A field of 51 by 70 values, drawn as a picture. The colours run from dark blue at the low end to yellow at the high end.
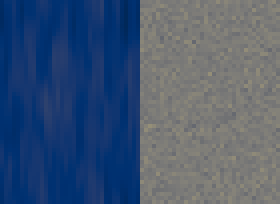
It is made of 1 by 2 panels. Panel 1,1: very low, streaked downward, faint in contrast. Panel 1,2: middling, fine-grained, faint in contrast.
